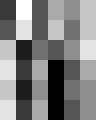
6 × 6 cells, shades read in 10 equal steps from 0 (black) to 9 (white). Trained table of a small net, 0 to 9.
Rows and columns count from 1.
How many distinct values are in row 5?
5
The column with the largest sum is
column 6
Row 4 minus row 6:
0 0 0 0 0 1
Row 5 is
7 1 5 0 4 5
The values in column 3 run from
3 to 6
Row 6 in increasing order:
0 2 3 5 6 8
